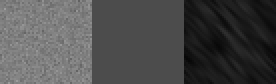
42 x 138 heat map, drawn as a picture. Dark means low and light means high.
The table splits into one row of 3 panels. Panel 1,1: middling, fine-grained, faint in contrast. Panel 1,2: low, flat. Panel 1,3: very low, slanting down to the right, faint in contrast.
